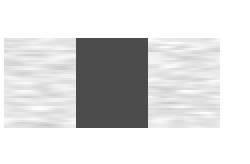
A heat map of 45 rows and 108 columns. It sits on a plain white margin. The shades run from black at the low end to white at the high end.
It is made of 1 by 3 panels. Panel 1,1: very high, streaked across, faint in contrast. Panel 1,2: low, flat. Panel 1,3: very high, streaked across, faint in contrast.
